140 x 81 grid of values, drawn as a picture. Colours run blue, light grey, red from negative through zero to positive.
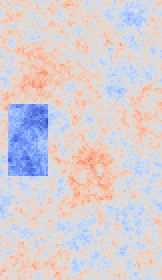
Slope: none. Histogram: skewed, a long tail of low values. Odd patch: lower, in the middle left. Ninth with the lowest average: middle left.
